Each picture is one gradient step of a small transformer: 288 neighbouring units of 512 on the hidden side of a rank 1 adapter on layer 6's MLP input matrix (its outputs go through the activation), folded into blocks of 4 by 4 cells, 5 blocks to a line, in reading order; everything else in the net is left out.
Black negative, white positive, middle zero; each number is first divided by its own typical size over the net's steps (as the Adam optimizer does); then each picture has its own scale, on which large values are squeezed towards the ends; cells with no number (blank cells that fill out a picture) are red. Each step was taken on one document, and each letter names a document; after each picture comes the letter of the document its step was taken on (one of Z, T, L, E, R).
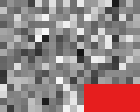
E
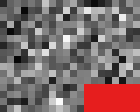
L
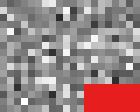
L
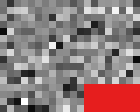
L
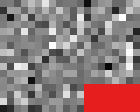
L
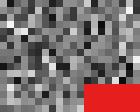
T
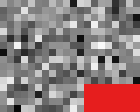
E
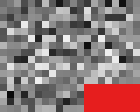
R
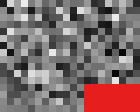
T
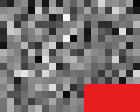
T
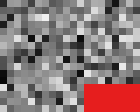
E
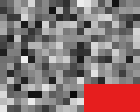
E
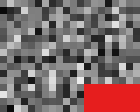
R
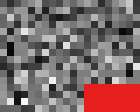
T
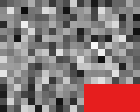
R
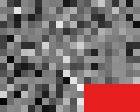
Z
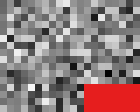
E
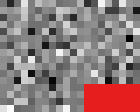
L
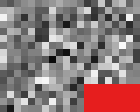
R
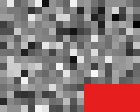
Z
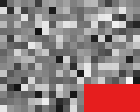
E
